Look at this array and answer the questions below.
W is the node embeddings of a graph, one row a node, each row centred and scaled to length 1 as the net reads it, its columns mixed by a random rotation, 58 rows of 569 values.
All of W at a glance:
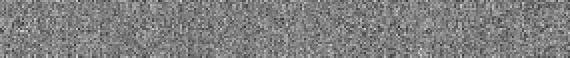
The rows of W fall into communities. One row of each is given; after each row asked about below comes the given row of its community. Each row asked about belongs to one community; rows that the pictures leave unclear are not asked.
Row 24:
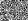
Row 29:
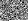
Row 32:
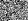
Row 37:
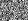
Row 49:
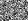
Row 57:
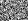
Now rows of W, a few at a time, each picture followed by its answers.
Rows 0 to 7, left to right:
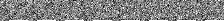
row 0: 49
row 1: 29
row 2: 49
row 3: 57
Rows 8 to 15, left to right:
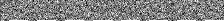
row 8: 57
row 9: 57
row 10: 57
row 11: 29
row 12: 29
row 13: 57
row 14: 49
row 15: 57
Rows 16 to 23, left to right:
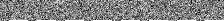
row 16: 32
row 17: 24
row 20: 49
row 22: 29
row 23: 24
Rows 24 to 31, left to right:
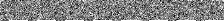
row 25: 49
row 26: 49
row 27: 49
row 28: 29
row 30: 32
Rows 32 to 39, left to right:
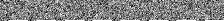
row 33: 57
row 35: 32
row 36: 57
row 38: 32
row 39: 24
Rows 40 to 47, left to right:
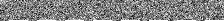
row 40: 24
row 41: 29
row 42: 29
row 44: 37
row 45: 37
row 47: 37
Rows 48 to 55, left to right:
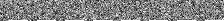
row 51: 24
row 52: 29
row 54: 49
